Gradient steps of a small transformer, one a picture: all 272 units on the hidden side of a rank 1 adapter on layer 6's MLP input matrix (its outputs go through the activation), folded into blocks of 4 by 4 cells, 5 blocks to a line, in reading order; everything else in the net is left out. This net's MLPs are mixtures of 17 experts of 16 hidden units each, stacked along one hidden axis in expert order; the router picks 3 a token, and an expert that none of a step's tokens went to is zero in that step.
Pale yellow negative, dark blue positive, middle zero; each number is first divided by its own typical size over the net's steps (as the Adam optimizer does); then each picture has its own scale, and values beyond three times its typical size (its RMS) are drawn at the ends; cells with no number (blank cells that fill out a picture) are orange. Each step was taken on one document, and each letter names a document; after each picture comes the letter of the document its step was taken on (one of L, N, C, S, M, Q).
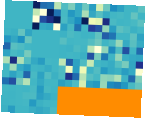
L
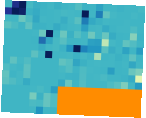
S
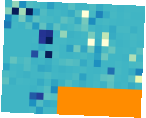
S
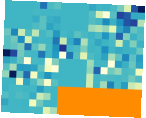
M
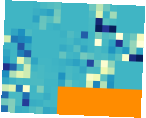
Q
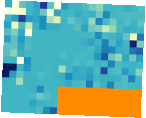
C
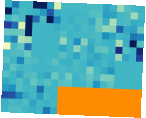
C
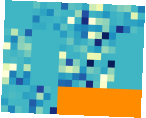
L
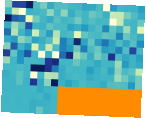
M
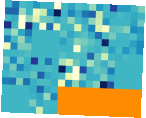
L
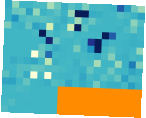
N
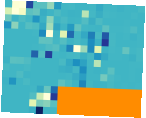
S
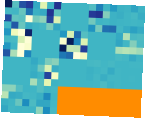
M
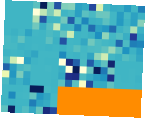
L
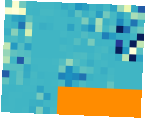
C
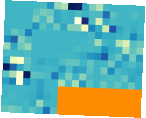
C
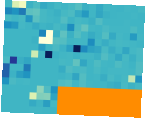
S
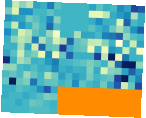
M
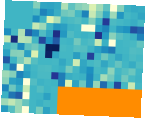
Q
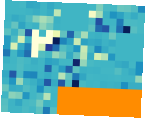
M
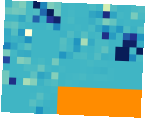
C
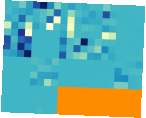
C
